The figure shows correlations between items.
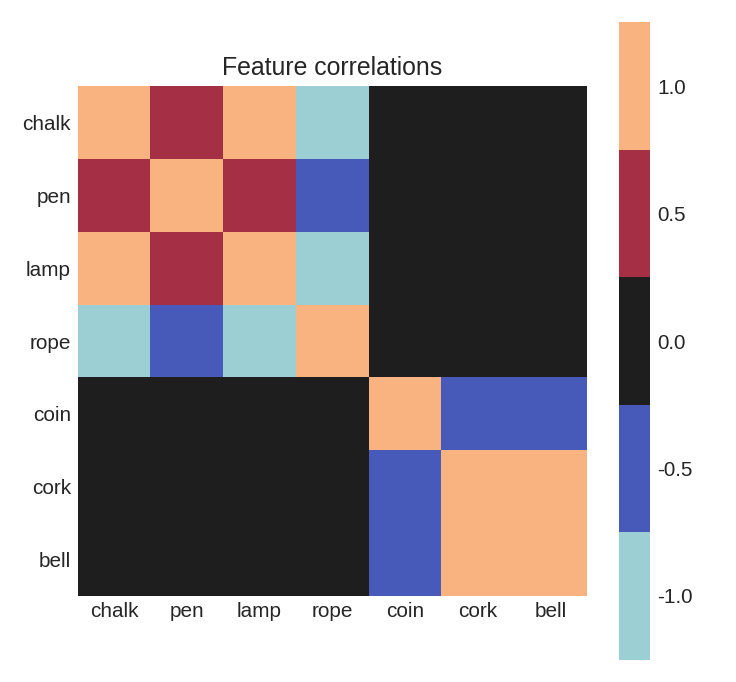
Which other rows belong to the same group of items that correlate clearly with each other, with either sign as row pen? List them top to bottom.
chalk, lamp, rope
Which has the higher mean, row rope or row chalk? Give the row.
chalk
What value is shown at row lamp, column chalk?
1.0
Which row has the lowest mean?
rope
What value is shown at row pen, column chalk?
0.5
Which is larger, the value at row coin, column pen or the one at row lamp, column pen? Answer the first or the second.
the second
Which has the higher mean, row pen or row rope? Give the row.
pen
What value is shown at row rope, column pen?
-0.5
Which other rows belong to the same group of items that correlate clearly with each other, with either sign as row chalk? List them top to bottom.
pen, lamp, rope
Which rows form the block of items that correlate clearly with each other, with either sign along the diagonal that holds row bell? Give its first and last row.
coin to bell
